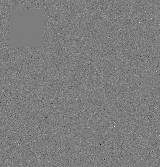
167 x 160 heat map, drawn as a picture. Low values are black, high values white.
Odd patch: calmer, in the top left. Odd rows or columns: none. Stripes: none. Calmest part: top left. Histogram: heavy tails on both sides.
